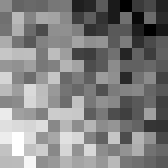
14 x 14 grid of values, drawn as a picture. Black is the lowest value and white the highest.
Fine speckle covers the field. The values follow a bell shape. Values rise toward the bottom left. The top right is the ninth with the lowest average. The halves do not mirror each other. The ninth with the highest average is the bottom left. No regular stripes run through it.
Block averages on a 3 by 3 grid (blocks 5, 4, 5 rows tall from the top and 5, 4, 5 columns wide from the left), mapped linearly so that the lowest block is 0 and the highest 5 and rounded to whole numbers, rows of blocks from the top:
3 1 0 / 4 2 2 / 5 4 2
